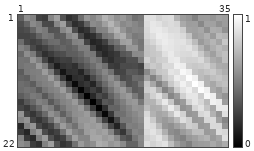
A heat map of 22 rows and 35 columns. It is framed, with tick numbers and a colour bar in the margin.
Grain: diagonal, down to the right. Lone odd cells: none. Calmest part: top right. Seam: vertical, 60% of the way across, the right part higher. Ninth with the highest average: middle right.
